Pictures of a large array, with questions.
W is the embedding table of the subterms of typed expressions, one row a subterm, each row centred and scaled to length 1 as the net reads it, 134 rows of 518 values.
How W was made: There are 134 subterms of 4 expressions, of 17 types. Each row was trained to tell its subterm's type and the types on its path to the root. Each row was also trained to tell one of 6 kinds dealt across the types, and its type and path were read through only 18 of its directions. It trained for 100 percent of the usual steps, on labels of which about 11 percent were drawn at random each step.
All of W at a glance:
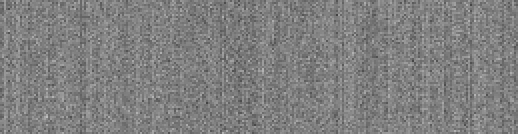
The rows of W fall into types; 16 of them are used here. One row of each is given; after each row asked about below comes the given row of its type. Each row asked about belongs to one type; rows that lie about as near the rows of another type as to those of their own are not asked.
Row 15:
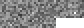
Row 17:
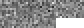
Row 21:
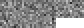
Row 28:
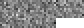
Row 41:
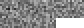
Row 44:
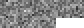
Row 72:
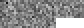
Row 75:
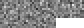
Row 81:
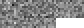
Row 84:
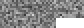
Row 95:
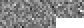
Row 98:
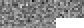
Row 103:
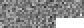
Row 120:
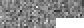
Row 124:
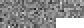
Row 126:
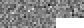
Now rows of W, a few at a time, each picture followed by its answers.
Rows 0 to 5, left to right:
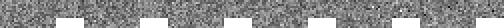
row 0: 15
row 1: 98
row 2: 81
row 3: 95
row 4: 120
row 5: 75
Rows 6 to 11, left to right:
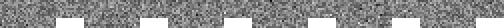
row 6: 15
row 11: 103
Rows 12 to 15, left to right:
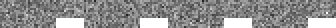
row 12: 84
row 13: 95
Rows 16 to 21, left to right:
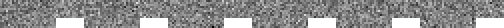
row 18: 41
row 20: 84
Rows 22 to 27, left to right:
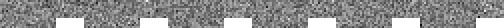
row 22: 17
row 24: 15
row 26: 81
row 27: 84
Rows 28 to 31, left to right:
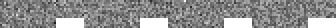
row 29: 103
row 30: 28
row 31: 84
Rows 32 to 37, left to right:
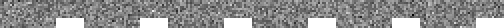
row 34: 95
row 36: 75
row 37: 15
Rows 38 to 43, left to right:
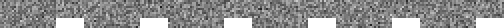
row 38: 15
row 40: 81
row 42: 72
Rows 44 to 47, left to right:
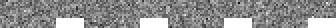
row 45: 95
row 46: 44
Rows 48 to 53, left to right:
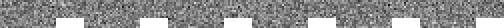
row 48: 17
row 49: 75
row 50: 21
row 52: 126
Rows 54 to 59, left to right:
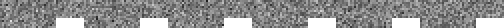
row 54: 84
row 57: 28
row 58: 95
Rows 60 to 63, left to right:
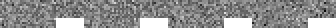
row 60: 41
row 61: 126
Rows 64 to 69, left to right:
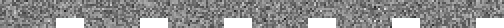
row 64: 81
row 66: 41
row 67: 98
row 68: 41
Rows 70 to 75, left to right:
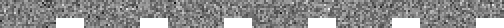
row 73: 15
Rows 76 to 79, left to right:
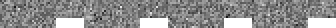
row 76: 15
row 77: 120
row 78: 41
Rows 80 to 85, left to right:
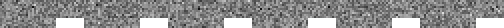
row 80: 81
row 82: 124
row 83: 72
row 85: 95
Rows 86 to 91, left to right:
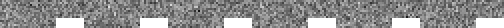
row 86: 41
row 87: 95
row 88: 81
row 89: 103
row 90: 98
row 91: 103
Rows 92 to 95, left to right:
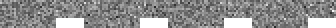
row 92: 17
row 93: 72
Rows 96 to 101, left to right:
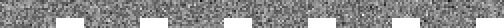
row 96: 81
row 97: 41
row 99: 28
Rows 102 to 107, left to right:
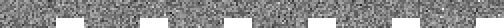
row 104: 103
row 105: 81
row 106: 75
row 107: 17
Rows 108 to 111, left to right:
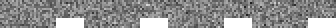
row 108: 95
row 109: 84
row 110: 103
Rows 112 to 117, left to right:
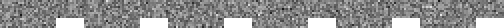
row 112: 44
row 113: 75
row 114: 103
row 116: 84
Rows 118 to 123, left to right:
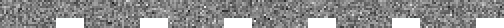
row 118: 84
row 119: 21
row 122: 44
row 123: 41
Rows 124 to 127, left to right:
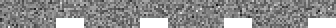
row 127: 28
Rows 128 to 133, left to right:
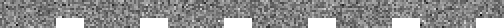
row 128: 15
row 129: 103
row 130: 75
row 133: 120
